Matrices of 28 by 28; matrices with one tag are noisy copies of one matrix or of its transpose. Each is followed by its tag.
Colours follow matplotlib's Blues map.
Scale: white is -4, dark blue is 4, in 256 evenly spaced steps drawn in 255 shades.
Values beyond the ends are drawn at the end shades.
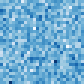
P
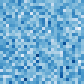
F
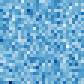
P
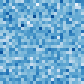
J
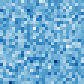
P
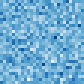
F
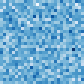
J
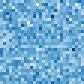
J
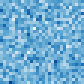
P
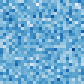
J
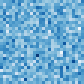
F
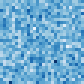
P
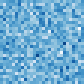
F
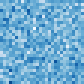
P
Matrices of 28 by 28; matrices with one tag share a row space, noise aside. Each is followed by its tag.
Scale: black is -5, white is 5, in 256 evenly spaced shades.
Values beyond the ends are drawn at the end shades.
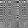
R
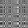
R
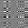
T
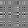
R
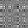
R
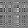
R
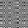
R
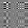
T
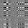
T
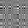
R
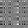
R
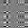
T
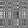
R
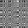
R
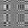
T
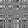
R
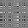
R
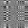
T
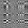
T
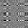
T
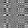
T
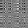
R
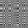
R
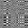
T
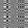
T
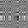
R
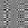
T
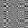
T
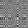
R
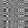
T
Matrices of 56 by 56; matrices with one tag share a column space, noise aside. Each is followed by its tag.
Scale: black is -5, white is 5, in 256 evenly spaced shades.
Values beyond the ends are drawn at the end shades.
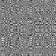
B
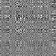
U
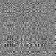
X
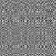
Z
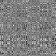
X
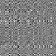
Z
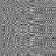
B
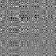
U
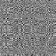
B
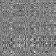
X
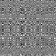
B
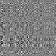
X
